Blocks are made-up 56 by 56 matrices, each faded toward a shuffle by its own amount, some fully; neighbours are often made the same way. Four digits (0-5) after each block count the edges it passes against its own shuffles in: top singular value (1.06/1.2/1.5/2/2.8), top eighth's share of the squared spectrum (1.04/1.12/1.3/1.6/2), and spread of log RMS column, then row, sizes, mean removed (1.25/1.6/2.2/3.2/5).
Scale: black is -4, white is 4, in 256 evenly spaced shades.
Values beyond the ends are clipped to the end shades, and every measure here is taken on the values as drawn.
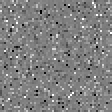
2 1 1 0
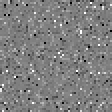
2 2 0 0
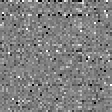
4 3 1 2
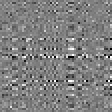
5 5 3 3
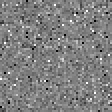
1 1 0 0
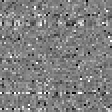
4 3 1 2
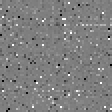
2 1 0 0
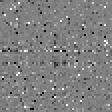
3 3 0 1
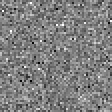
0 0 0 0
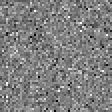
0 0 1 0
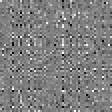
4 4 3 2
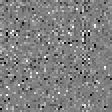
3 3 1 1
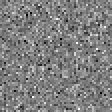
0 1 0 0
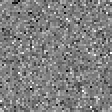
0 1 0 0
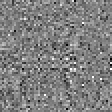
4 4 2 2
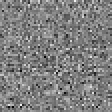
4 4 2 2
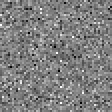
1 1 0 0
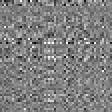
4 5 3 3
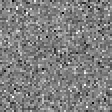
0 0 0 0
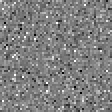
0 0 0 0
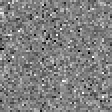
0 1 1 0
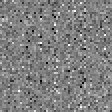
1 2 2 0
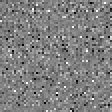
3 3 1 1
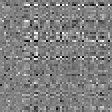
5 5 3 3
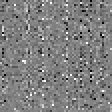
4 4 2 1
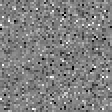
1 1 2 0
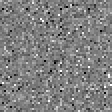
1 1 1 0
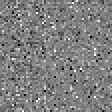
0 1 1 0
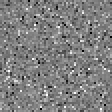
0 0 0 0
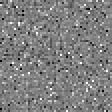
0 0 0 0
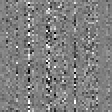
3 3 4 0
